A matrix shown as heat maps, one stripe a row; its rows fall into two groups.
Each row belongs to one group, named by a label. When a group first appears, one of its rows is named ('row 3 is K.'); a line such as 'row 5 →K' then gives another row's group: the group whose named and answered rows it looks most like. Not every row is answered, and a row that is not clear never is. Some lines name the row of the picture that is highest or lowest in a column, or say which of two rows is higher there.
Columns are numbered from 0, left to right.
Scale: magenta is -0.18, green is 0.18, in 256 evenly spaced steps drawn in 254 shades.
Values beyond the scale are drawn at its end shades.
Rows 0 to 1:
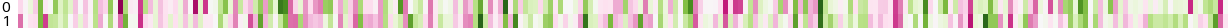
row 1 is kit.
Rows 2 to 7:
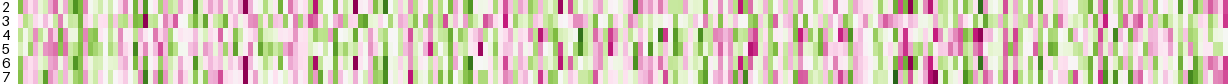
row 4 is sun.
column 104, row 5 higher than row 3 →No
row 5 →sun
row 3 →kit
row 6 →sun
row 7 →sun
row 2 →sun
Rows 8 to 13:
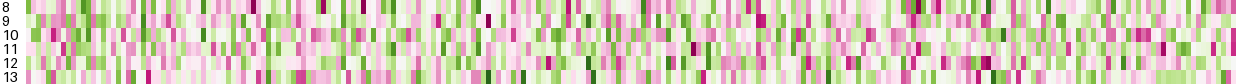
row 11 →sun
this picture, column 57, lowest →10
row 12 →sun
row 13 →kit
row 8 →sun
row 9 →sun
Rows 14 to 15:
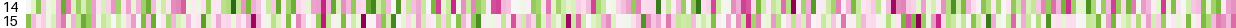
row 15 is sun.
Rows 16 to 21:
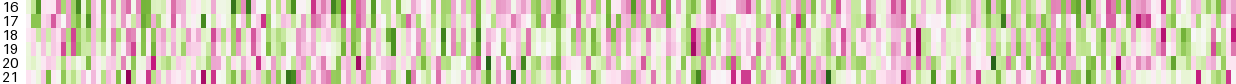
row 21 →kit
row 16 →kit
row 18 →sun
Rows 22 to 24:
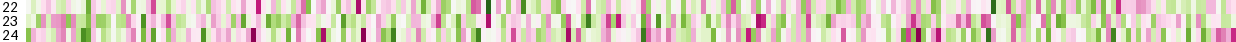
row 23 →sun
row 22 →kit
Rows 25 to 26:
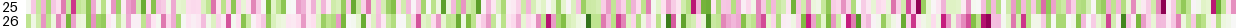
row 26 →sun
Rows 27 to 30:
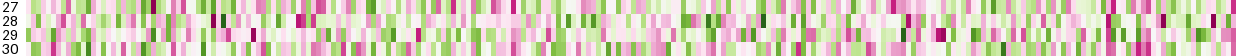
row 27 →kit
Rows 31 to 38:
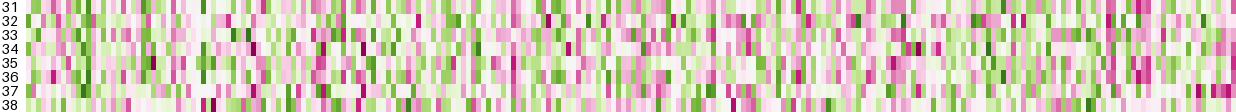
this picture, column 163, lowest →34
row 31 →kit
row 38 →kit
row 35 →kit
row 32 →sun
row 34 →sun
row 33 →kit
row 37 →sun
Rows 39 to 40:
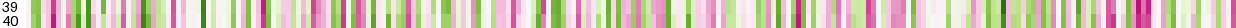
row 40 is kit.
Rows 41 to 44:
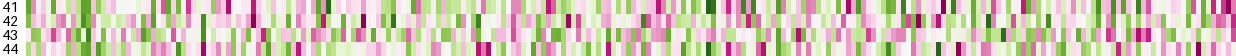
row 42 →sun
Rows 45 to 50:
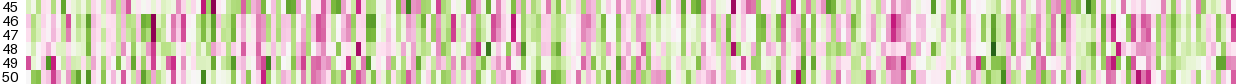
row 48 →kit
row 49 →kit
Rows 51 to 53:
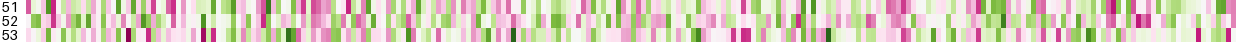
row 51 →kit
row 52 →kit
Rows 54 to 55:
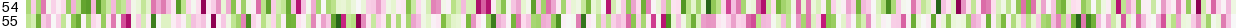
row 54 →sun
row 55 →kit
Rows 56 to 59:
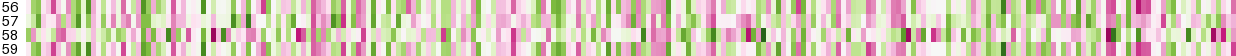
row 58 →sun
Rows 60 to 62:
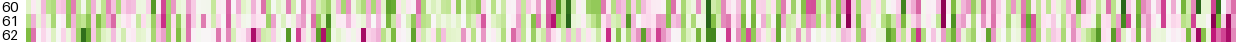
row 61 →sun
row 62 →sun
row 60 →sun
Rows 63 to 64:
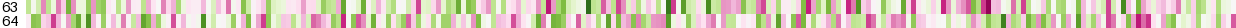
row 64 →kit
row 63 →sun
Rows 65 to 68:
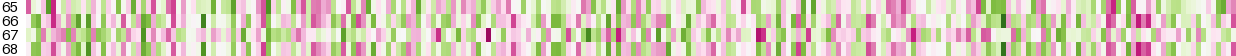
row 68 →kit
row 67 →sun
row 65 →kit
